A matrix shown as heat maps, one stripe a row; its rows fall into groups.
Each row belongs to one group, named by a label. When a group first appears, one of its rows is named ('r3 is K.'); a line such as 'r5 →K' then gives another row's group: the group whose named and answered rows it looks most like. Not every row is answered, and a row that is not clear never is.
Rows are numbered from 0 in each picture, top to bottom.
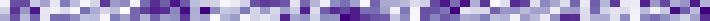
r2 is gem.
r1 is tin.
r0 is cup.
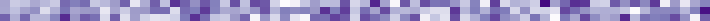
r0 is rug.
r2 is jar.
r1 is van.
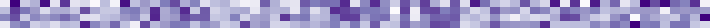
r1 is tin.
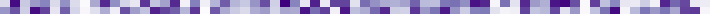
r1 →cup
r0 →cup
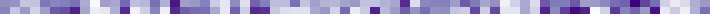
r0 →rug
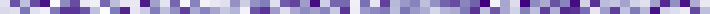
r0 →cup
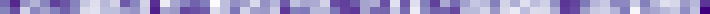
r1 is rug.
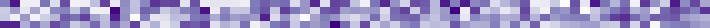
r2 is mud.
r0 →cup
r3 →jar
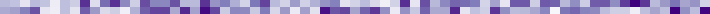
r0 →mud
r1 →tin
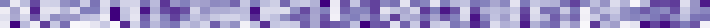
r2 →gem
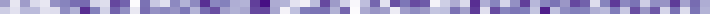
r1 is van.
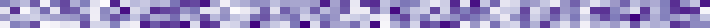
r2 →mud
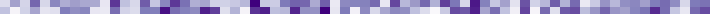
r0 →gem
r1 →van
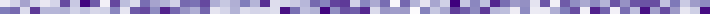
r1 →gem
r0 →van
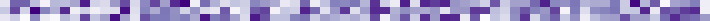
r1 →cup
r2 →mud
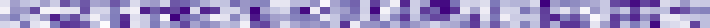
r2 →rug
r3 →van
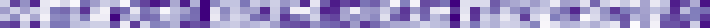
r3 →jar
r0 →tin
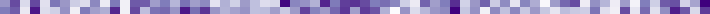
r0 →gem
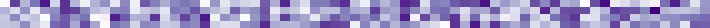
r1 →rug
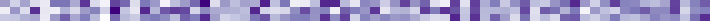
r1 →gem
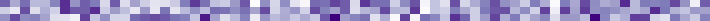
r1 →van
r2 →tin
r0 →jar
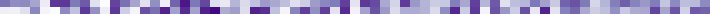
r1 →van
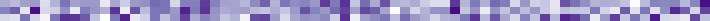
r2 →van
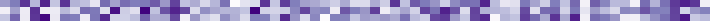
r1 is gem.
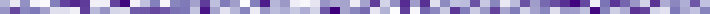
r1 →tin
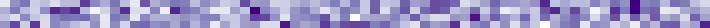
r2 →van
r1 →rug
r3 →gem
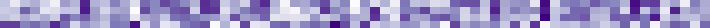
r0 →van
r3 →jar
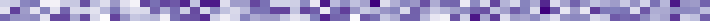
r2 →jar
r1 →cup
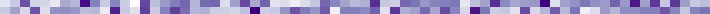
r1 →gem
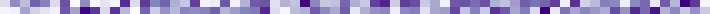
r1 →van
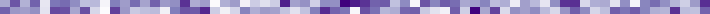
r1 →jar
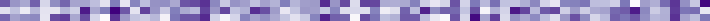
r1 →mud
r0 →jar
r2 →jar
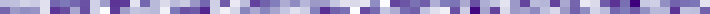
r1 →jar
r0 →mud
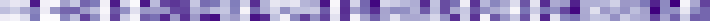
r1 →gem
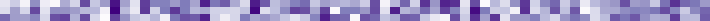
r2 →jar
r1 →gem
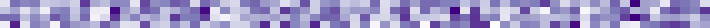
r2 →jar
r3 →cup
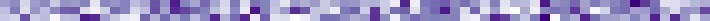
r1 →rug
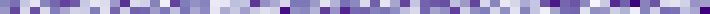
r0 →rug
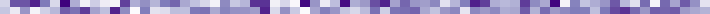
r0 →cup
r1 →mud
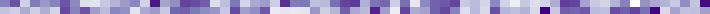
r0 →rug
